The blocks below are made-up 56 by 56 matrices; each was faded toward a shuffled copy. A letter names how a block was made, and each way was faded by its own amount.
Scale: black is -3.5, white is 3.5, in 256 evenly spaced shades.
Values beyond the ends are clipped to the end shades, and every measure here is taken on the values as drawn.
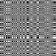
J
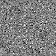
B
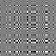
J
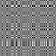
J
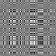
J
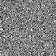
B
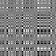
J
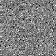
B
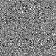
B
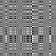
J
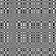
J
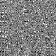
B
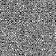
B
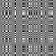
J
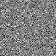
B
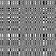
J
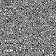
B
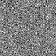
B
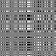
J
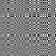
J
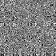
B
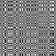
J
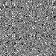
B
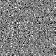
B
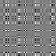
J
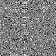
B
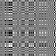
J
